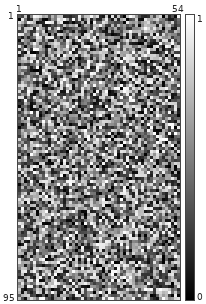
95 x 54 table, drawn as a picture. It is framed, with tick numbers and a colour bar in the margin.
Seam: none. Average level on the scale: 50%. Slope: none. Stripes: none. Grain: fine. Mirror symmetry: none. Histogram: flat.
